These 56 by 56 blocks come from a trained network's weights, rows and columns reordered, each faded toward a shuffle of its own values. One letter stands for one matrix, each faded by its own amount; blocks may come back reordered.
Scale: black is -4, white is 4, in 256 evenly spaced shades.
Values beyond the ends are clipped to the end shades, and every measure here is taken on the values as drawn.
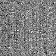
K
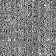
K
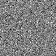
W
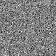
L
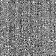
K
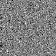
W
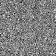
L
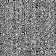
K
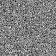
L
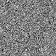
L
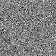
L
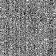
K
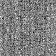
K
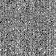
K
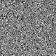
W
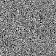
W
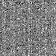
K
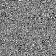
L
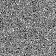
L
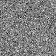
L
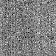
K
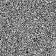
L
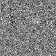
L
